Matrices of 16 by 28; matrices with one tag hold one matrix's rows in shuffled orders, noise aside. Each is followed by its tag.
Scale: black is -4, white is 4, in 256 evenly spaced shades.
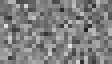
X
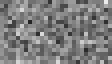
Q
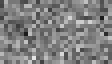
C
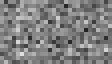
Q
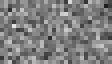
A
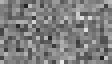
C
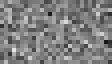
A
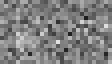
Q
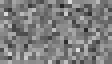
X
